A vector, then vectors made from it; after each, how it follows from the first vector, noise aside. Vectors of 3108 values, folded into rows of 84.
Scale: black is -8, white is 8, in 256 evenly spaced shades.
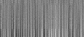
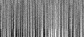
scaled up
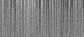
reversed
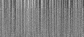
reversed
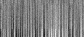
scaled up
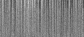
reversed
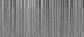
reversed
